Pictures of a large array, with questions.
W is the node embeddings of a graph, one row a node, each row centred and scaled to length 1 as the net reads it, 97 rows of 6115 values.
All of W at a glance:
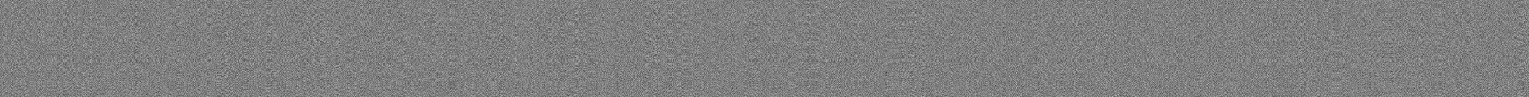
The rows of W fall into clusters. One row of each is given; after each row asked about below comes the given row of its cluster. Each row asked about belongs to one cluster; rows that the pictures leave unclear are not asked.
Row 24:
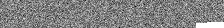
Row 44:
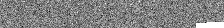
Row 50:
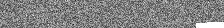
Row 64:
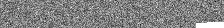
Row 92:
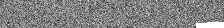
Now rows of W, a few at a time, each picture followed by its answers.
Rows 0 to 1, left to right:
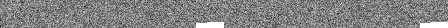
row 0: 24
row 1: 64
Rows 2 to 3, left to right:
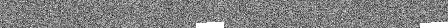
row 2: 44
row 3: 64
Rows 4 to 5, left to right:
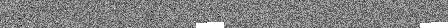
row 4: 24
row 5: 50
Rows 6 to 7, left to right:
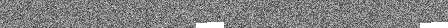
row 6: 24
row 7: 24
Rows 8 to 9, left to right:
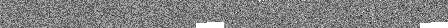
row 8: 44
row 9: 92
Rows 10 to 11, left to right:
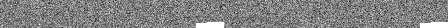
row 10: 64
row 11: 92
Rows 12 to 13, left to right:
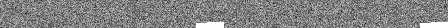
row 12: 64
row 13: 64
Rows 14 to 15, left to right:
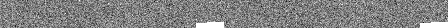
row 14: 44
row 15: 44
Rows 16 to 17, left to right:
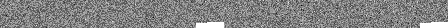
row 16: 24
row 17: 92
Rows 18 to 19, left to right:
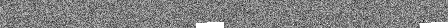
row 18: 92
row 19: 64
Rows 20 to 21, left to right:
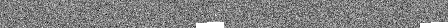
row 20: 92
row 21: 44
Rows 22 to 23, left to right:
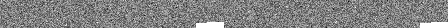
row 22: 44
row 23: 24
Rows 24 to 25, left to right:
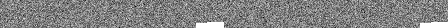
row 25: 24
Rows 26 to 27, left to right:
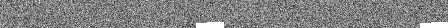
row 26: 92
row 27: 50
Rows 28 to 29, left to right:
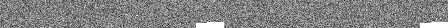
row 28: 44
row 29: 92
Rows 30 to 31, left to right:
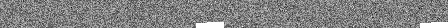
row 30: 64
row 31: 50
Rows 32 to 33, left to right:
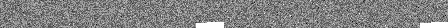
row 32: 64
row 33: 24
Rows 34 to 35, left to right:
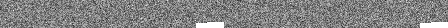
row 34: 50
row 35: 50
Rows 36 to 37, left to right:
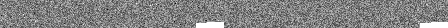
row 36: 44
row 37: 64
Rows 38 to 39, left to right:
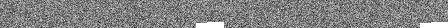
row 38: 64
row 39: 24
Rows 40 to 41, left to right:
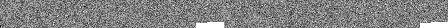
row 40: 24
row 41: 44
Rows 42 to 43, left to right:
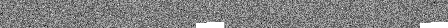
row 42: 44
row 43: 92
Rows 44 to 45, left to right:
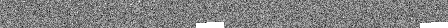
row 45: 50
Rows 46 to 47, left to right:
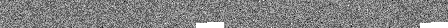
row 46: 24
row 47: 92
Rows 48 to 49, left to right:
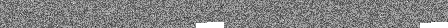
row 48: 64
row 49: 24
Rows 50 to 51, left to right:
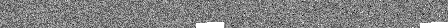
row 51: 92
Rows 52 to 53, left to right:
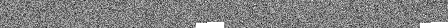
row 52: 24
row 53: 92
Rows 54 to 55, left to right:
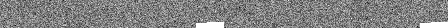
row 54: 44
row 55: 64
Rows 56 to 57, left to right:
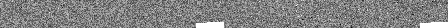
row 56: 64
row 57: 92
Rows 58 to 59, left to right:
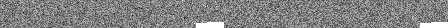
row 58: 64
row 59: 24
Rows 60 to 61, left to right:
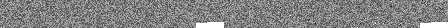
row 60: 24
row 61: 24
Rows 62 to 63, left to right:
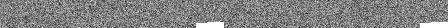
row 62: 92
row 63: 64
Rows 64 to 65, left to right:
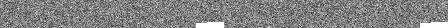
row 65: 44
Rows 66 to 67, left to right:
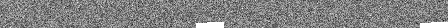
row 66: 50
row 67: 64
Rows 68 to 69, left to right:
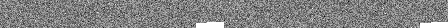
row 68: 44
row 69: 24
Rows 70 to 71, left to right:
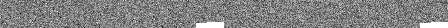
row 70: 44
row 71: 92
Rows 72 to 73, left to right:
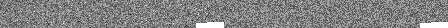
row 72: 50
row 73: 50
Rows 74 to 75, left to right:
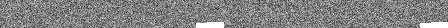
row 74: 24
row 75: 50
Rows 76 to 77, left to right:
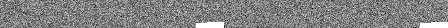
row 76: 64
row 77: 24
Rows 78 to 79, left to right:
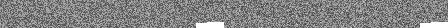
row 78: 92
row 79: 44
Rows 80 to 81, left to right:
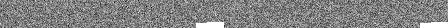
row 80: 92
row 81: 24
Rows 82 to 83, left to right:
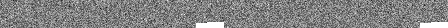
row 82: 50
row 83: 24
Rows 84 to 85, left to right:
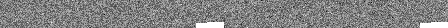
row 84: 50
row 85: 24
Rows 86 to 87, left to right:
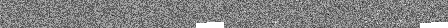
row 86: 44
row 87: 50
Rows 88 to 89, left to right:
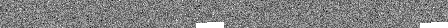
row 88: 50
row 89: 24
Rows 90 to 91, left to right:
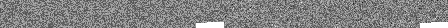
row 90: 64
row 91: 50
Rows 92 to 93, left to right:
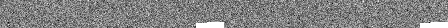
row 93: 44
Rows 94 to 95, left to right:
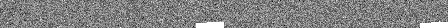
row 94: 64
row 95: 50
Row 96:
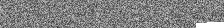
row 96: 44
